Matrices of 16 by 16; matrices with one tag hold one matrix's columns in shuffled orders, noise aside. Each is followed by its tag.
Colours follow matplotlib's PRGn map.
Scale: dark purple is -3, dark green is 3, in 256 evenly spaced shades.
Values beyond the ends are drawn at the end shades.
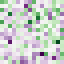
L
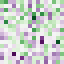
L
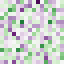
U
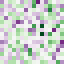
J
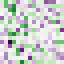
J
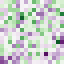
L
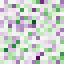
U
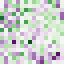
L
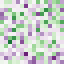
L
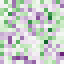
L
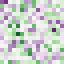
J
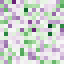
J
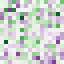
L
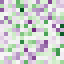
J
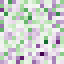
L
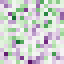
L
